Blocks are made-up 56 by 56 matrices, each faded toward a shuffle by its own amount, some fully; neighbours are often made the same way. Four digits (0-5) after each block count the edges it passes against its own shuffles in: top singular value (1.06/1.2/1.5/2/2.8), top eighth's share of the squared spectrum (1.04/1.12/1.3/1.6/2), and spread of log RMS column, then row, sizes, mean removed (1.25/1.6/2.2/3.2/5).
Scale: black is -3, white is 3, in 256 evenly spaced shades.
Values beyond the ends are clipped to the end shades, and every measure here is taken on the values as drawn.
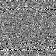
2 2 0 3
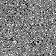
2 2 0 0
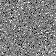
1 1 0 0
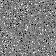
0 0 0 0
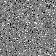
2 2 0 0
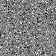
2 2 0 0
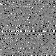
4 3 0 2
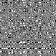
4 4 1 3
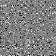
3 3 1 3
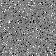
0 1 0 0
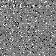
2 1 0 1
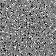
2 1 0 0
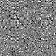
4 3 1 1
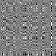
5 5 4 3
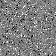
0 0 0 0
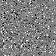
3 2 1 0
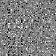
3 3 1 1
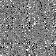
2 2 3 2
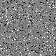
0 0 0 0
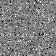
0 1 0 1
